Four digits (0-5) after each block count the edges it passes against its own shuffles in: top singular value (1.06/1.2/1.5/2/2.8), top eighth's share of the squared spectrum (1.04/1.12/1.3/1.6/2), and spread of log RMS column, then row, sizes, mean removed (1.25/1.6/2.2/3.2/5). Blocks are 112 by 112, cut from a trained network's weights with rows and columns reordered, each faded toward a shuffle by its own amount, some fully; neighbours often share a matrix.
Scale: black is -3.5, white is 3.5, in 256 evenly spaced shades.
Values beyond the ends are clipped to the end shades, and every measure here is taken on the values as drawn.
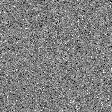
1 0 0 0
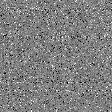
3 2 0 2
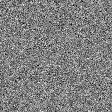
0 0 0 0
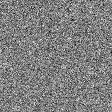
0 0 0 0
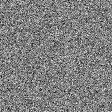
0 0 0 0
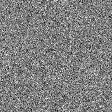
1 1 1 0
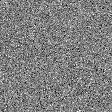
0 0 0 0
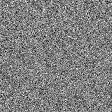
1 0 0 0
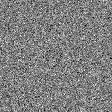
1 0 0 0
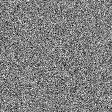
0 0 0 0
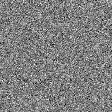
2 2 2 1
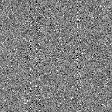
3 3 2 1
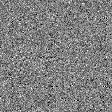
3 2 1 1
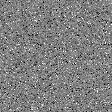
3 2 0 1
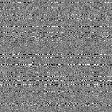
5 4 1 4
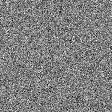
2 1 0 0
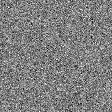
2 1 0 0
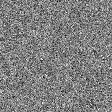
1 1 0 0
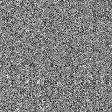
3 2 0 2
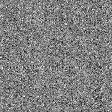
3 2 0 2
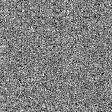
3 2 0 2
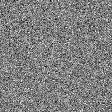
3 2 0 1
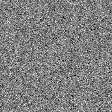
2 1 0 0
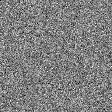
2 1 0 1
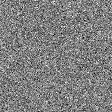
3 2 0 0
